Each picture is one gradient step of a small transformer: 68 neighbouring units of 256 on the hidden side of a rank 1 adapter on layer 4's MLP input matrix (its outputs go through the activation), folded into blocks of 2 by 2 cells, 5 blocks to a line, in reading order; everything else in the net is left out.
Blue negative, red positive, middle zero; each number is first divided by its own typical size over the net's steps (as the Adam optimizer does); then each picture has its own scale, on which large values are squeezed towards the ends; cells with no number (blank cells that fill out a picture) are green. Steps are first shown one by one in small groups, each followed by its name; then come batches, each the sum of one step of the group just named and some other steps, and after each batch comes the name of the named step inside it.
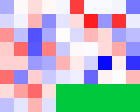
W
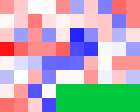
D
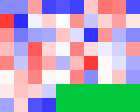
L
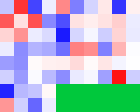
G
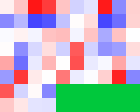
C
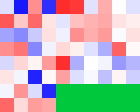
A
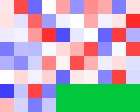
G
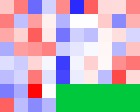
G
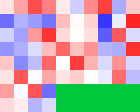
C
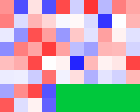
A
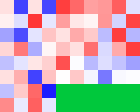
A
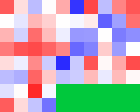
D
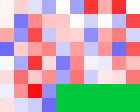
L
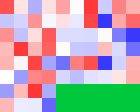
W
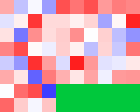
A
